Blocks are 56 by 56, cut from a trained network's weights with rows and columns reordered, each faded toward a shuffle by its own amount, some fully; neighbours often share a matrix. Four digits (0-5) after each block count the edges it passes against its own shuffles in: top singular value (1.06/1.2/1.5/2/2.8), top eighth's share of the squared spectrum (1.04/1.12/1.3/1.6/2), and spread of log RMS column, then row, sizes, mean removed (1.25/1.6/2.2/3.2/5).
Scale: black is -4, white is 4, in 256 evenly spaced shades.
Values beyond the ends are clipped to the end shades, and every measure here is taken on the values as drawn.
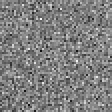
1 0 0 0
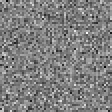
1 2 0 0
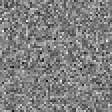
0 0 0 0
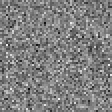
2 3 1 1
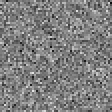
0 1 0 0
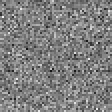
2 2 0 0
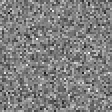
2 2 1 0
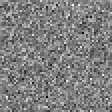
0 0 0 0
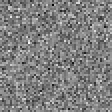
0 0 0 0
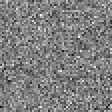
0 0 0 0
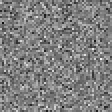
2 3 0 0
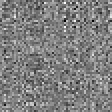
4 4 2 2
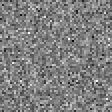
0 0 0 0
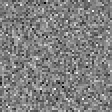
0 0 0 0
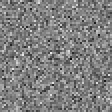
1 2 0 0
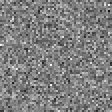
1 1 0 0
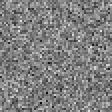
2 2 0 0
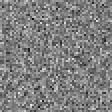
2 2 0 0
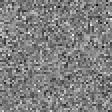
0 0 0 0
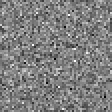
0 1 0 0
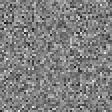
3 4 2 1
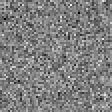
1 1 0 1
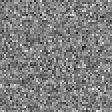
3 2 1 1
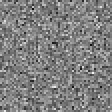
3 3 1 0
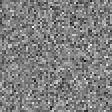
2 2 1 1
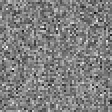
2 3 0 0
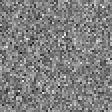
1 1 0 0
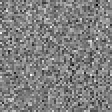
2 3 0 0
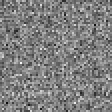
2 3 1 0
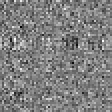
3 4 2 2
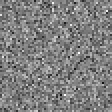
1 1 0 0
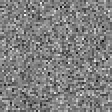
2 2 0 0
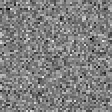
2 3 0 1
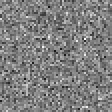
1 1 0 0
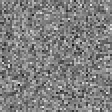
1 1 0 0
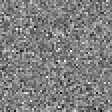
0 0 0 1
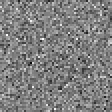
0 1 0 0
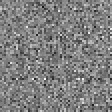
2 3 1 1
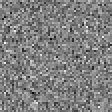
2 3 1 1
